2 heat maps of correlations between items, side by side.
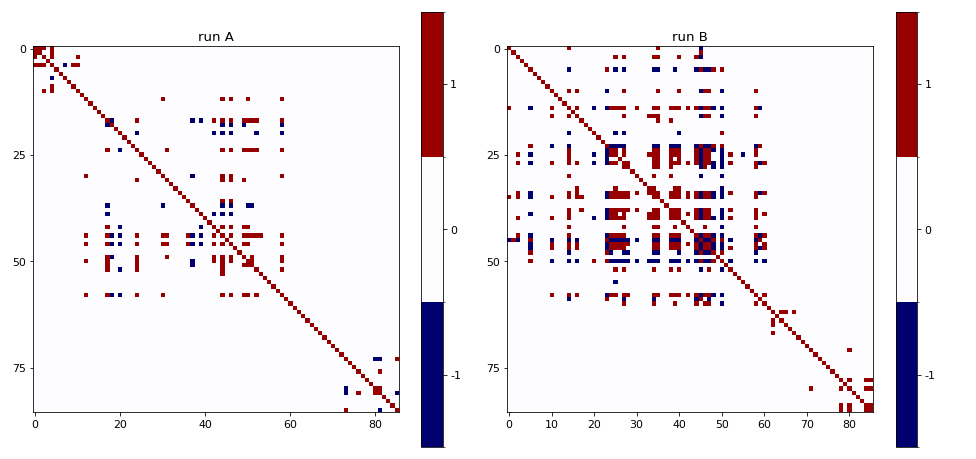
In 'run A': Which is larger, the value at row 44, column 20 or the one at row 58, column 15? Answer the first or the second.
the second
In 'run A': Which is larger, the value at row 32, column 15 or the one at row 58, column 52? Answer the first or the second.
the second
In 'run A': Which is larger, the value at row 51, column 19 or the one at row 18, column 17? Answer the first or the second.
the first
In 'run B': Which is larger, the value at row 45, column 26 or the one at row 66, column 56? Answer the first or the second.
the second
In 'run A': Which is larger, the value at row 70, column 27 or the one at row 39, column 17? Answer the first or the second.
the first
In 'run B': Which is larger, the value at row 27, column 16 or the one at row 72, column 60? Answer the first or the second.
the first
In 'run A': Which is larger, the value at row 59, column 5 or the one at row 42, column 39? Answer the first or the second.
the first
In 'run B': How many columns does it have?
86
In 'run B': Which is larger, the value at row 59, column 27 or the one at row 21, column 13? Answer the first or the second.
the second
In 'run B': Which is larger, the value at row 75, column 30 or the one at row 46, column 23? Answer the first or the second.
the first
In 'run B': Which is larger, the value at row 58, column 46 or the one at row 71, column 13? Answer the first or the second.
the first
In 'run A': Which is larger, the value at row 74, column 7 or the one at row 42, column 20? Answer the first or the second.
the first
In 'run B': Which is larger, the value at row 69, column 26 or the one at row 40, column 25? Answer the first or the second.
the second
